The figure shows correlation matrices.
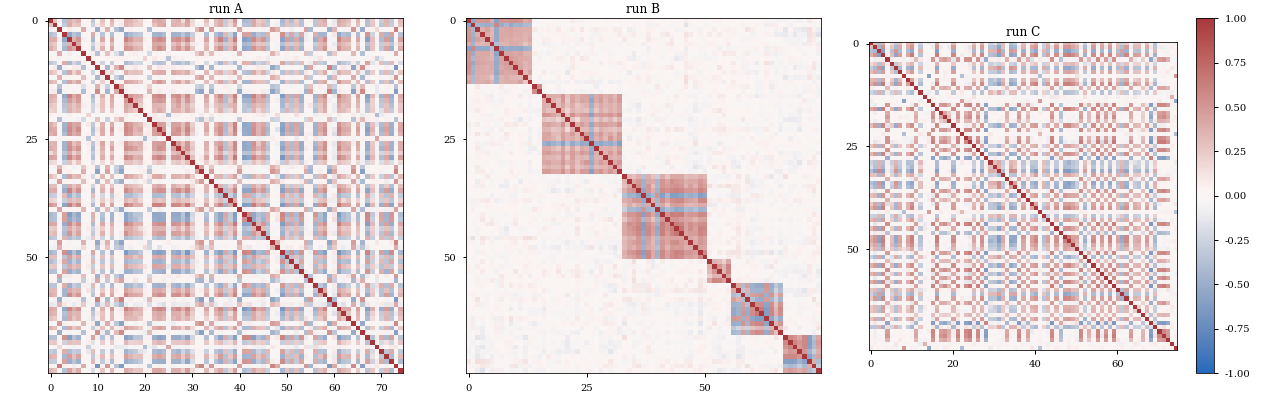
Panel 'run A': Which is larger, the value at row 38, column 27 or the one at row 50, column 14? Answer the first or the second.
the first
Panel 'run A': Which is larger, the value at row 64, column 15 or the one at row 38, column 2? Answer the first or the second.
the second
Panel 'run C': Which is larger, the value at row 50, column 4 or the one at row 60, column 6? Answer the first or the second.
the first
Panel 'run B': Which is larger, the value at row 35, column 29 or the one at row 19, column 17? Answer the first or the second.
the second
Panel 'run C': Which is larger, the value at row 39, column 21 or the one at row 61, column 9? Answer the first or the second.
the first
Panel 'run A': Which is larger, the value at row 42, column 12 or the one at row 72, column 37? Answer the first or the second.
the second
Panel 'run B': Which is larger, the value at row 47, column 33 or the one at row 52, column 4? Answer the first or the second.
the first
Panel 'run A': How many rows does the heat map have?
75
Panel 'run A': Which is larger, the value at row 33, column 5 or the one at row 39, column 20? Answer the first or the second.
the first
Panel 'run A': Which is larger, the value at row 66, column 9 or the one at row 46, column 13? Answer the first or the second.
the first
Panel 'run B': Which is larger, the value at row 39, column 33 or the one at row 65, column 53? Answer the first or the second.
the first
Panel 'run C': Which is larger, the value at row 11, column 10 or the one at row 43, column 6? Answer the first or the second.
the first
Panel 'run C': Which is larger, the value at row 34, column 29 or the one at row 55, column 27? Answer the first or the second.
the first
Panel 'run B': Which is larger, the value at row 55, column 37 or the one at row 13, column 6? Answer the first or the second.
the first
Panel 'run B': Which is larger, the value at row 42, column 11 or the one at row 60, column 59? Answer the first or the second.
the first
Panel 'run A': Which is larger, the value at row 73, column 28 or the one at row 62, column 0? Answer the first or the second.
the second
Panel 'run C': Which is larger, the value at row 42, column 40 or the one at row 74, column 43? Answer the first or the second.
the second
